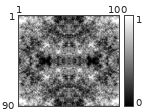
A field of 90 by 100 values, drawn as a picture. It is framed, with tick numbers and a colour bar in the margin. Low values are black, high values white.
It mirrors both left to right and top to bottom. There is no seam. The texture is blotchy. There is no overall slope. There are no regular stripes. The histogram is bell-shaped.
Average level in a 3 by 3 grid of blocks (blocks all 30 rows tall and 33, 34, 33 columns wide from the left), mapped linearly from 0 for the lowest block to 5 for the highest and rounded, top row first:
505 | 141 | 505
